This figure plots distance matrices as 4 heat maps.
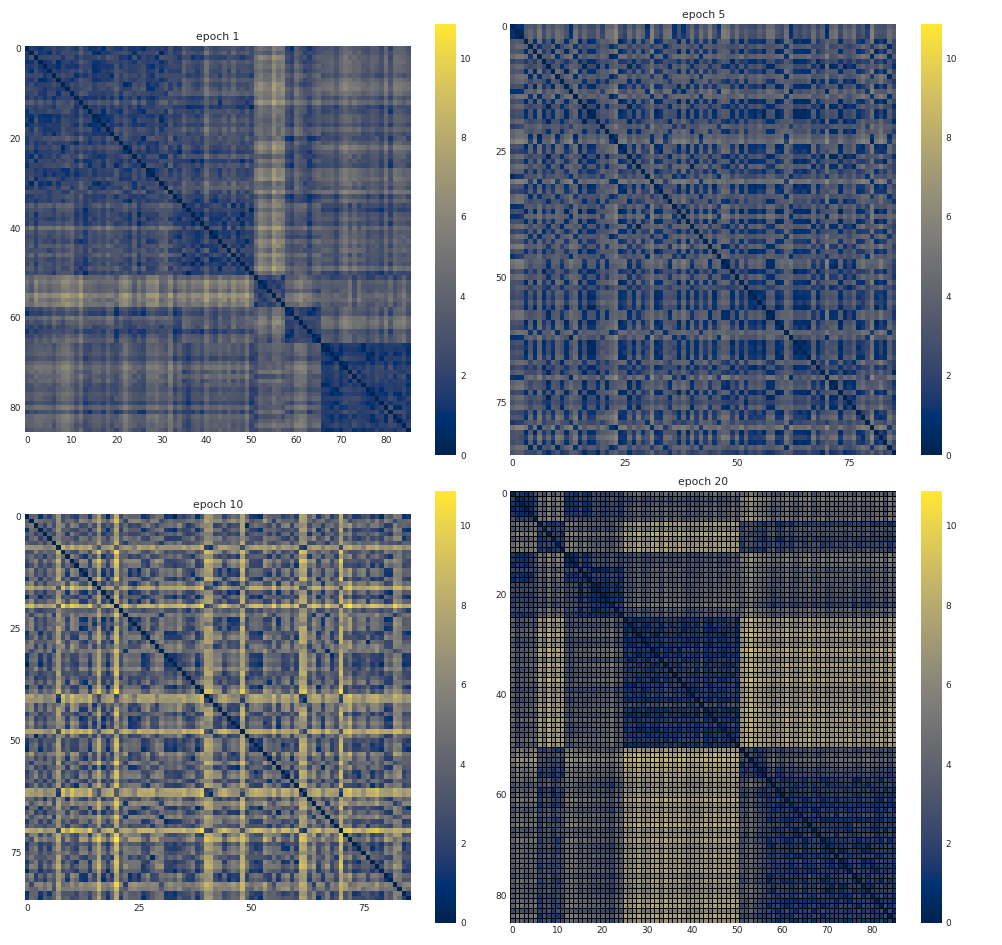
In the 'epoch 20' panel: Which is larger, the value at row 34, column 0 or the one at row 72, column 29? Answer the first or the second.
the second
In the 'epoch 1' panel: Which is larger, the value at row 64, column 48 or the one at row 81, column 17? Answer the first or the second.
the first
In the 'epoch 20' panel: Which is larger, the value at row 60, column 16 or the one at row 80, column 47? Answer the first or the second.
the second
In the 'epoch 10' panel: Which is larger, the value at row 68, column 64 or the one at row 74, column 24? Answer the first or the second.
the first
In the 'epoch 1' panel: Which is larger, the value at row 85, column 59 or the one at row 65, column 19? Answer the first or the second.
the second
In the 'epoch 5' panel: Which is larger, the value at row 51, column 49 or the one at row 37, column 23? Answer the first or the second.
the second
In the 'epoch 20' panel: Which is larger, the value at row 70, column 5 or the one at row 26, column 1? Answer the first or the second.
the first
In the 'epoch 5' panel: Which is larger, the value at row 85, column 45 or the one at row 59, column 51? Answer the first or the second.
the first
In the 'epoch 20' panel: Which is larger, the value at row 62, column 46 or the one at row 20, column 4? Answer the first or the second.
the first
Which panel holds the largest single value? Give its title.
epoch 10
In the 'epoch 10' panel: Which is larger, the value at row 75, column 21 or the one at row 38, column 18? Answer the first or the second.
the first
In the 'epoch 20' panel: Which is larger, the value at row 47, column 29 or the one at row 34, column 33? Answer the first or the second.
the second
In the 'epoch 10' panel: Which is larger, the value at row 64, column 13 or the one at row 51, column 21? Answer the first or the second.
the first
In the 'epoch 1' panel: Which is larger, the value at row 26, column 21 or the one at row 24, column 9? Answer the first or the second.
the second
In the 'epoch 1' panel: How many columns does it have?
86
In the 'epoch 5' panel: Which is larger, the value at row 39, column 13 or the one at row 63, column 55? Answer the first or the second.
the first
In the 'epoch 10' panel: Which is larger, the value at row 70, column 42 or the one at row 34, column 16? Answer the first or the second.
the second
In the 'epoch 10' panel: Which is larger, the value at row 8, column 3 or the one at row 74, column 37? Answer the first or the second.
the second
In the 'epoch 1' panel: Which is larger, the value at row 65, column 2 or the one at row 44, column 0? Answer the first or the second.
the first
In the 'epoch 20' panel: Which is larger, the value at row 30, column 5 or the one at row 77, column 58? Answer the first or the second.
the first
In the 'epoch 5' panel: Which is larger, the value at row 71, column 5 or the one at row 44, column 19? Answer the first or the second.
the first
